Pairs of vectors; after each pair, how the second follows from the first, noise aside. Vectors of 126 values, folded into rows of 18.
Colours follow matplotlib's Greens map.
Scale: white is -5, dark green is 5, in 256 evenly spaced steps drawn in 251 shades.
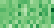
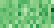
copied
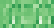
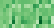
negated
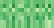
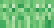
negated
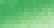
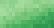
negated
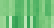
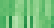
negated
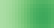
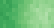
negated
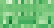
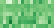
copied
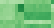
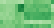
copied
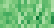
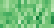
copied
